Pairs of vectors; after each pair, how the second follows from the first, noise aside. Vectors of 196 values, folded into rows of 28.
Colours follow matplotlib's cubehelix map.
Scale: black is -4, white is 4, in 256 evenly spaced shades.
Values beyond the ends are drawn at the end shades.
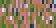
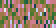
wrapped around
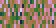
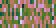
sign-scrambled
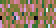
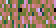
reversed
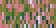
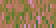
shrunk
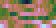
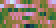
reversed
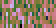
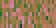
shrunk
